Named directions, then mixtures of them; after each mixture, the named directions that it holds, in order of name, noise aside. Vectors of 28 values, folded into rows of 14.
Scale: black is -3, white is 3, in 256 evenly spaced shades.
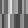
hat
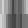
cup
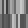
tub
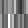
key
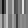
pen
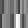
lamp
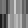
cup, pen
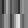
lamp, pen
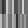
pen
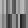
cup, tub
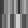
hat, lamp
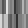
cup, pen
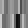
lamp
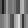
lamp, pen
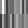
key, pen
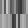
tub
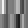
lamp, pen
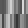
hat, pen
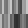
cup, hat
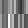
key
